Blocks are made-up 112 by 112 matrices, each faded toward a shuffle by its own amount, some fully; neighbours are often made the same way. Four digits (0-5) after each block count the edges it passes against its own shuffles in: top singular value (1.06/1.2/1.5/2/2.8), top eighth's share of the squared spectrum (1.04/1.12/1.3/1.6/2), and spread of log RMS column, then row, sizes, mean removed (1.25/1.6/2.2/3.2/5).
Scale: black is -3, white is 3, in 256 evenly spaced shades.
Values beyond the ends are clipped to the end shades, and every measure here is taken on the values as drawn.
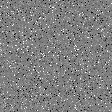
0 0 0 0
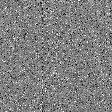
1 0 1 0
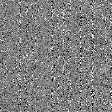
2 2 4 0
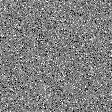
0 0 0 0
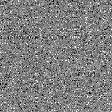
4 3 1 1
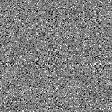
4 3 1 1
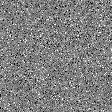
2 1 0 0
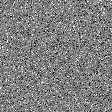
2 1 0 0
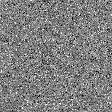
2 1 0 0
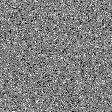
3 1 0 0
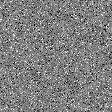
0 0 0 0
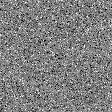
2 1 0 0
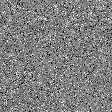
0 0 0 0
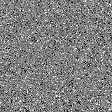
0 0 0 2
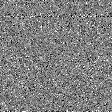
1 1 0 2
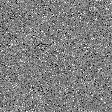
0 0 0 1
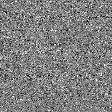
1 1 0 3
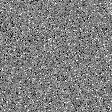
0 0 0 0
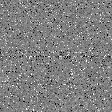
3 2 0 1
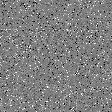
2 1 0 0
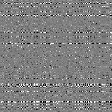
5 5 3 4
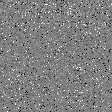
2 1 0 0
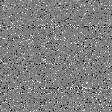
4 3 1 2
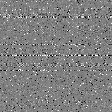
4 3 1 3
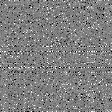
4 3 1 2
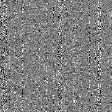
2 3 4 0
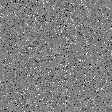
0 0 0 0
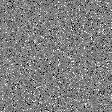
1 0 1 0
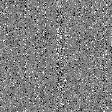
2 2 3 0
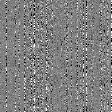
2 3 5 0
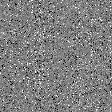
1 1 2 0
